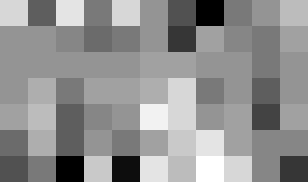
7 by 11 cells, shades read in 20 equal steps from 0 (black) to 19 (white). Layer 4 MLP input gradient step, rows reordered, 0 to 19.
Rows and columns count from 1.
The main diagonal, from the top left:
16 11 11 12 11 12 14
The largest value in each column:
16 14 17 15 16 18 16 19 16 11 14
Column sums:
75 78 61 76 69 94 83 79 81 61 74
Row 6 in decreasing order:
17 15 13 12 12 11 10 10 9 8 7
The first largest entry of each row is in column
3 8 6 7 6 8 8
